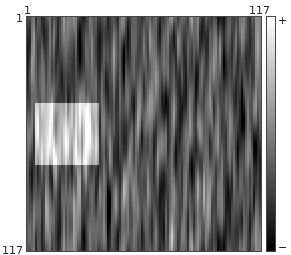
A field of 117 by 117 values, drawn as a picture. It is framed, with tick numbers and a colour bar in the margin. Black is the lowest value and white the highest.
In the middle left lies a patch that is higher than the rest. The middle left is the ninth with the highest average. Most values sit low, with a long tail of high ones.
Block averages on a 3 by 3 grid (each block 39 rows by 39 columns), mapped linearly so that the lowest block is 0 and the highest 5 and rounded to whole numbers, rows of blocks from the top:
0 0 0 | 5 0 0 | 1 0 0
